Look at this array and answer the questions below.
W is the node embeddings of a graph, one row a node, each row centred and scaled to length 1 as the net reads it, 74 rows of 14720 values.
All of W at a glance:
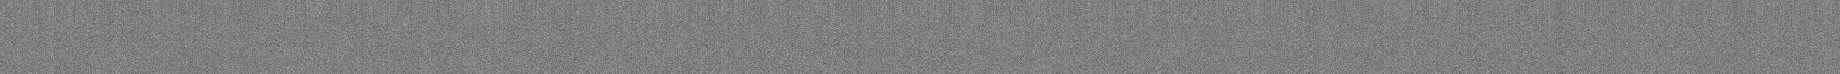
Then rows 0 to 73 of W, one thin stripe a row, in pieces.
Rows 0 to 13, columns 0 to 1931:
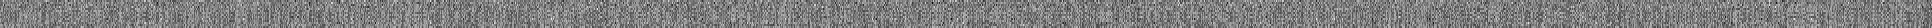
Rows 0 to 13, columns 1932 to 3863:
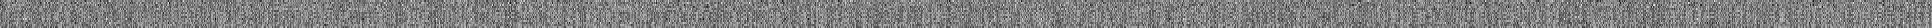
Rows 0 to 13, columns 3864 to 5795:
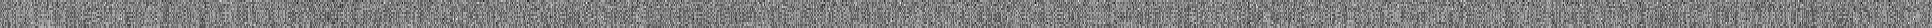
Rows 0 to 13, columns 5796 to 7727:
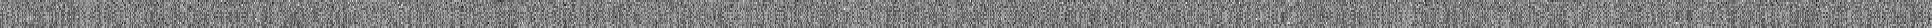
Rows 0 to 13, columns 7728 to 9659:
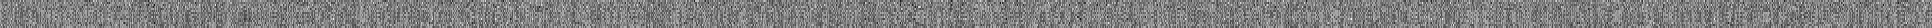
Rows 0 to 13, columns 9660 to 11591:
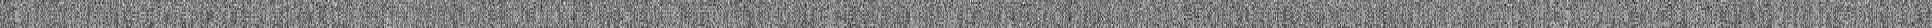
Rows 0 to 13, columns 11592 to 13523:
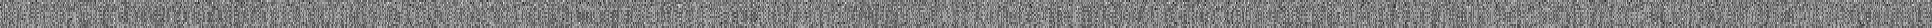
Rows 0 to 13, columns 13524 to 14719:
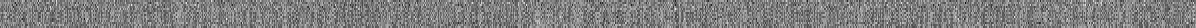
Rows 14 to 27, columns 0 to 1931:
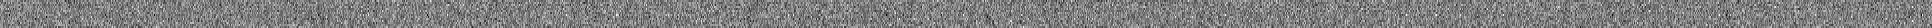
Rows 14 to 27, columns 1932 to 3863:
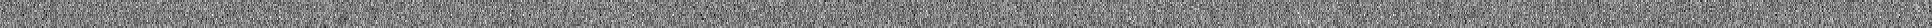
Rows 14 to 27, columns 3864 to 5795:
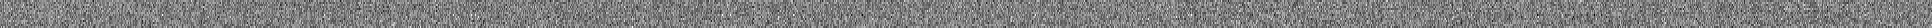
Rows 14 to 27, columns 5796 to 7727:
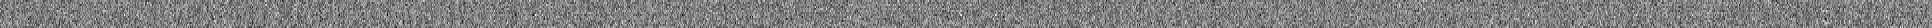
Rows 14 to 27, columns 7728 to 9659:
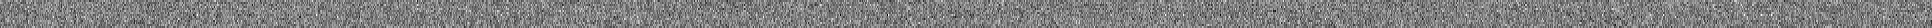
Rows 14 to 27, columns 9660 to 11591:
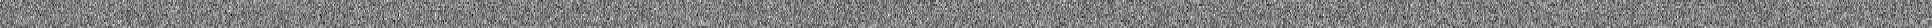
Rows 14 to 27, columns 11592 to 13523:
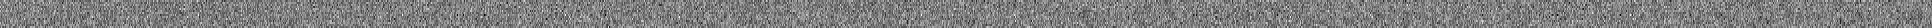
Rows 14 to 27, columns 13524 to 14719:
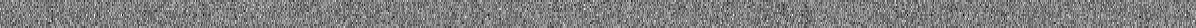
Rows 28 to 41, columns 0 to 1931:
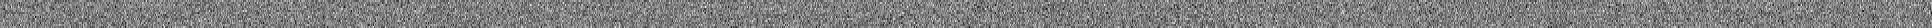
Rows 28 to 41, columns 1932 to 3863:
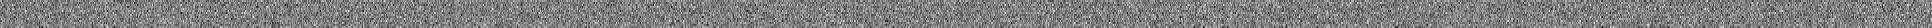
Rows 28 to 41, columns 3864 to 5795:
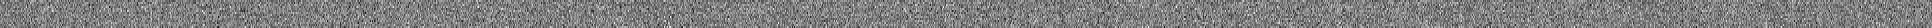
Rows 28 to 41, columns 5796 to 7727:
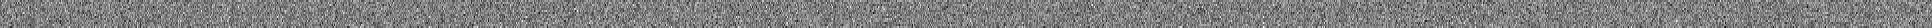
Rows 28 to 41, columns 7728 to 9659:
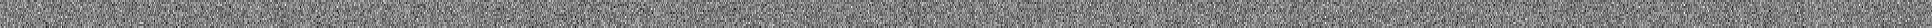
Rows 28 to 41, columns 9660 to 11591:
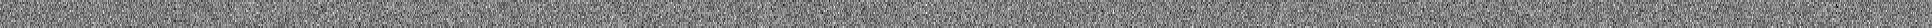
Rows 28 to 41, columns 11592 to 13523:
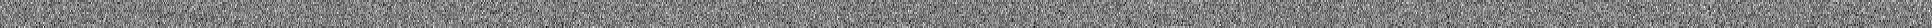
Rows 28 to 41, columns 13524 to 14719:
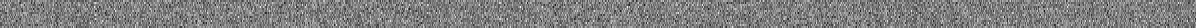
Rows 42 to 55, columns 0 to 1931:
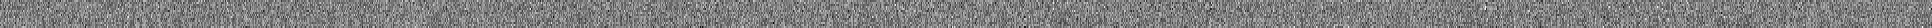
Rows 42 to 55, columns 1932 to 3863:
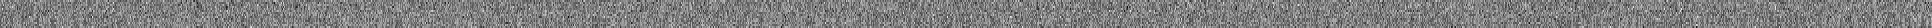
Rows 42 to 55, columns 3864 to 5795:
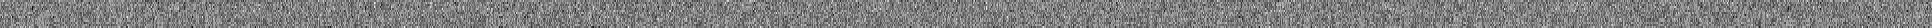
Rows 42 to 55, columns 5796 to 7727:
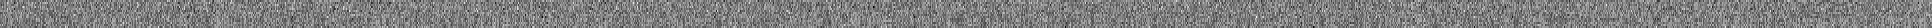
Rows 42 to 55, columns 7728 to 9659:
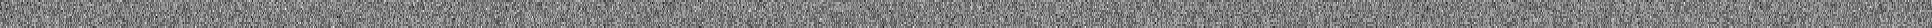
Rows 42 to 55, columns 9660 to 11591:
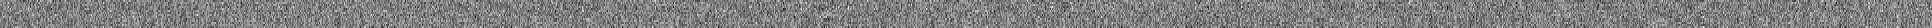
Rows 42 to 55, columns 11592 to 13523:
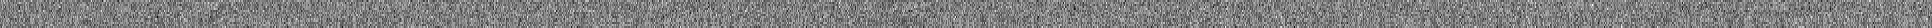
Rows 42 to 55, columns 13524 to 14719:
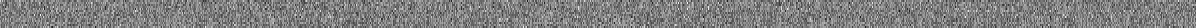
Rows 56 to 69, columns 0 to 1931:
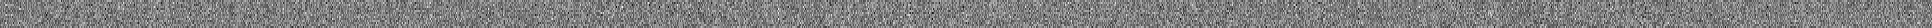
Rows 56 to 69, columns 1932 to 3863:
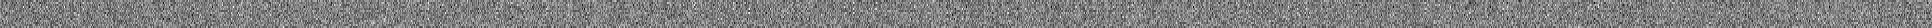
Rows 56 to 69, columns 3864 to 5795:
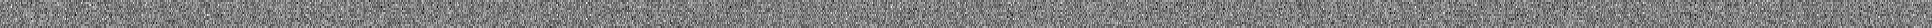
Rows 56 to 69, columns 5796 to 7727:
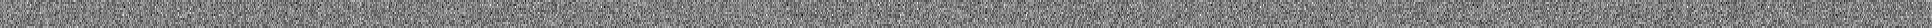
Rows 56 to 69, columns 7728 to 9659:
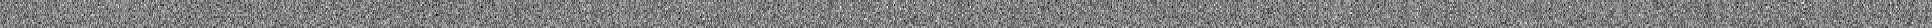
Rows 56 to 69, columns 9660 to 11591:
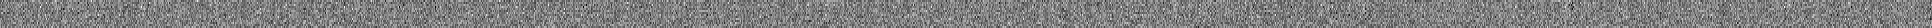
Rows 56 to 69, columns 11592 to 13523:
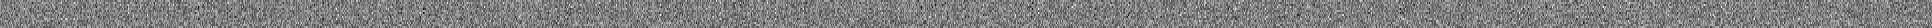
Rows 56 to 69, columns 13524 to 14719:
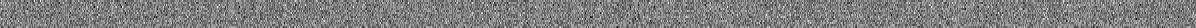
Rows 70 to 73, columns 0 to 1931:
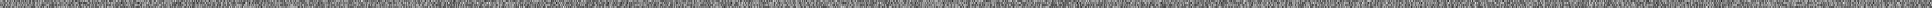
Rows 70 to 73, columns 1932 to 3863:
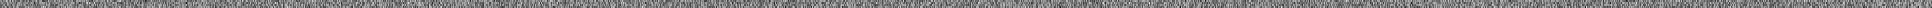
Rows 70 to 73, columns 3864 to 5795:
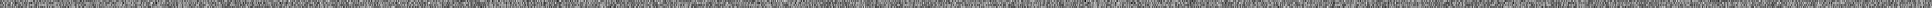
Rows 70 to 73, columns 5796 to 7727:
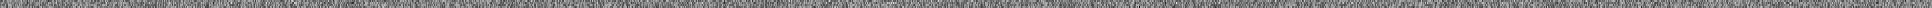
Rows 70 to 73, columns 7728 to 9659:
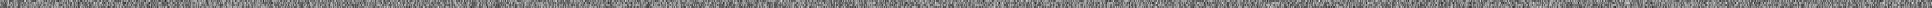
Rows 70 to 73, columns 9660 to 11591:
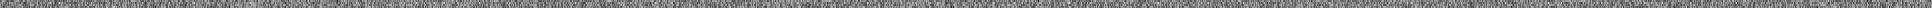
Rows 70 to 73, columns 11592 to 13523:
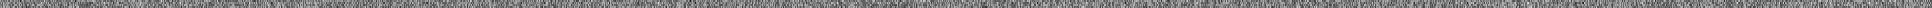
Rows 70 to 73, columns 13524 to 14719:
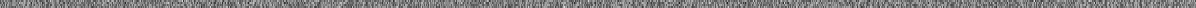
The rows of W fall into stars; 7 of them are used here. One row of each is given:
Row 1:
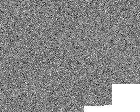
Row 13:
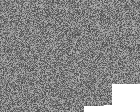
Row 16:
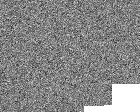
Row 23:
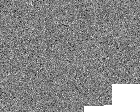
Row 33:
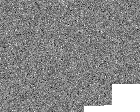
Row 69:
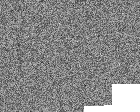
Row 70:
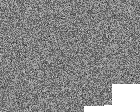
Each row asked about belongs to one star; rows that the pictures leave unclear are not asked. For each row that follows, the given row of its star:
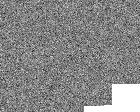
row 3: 70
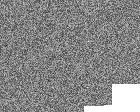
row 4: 23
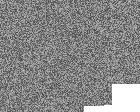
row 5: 70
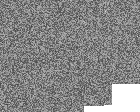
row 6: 1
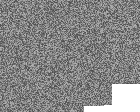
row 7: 33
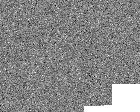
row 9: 33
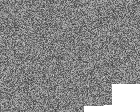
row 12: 23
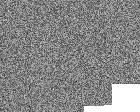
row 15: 33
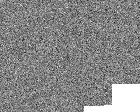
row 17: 70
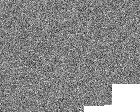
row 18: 16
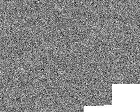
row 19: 70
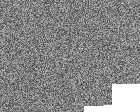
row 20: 13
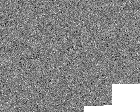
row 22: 13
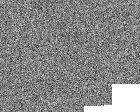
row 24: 70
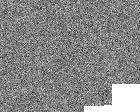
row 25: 70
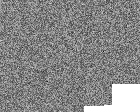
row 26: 69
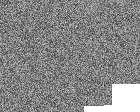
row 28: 23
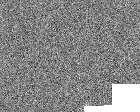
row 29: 16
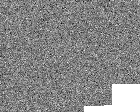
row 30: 69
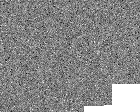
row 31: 13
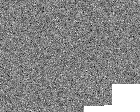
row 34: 69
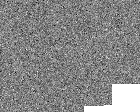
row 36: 23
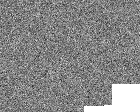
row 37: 16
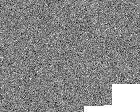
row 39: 23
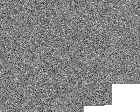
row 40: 70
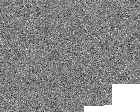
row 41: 23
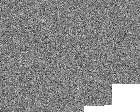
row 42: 16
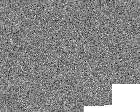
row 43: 69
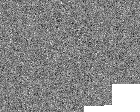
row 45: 69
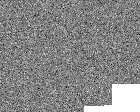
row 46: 69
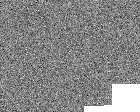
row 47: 23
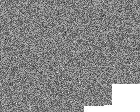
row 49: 13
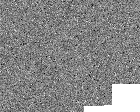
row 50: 33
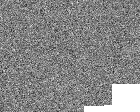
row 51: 16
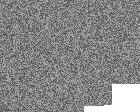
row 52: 16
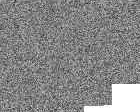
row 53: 33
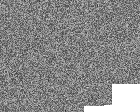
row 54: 16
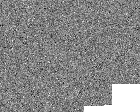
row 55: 33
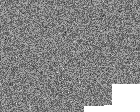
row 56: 13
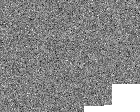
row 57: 1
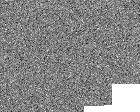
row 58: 13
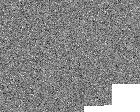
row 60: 1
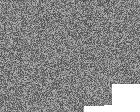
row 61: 69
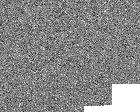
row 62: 1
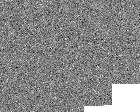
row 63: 13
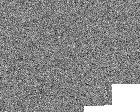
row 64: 70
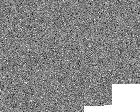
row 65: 1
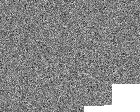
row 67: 16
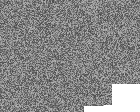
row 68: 23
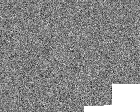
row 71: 16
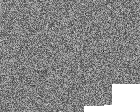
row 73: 16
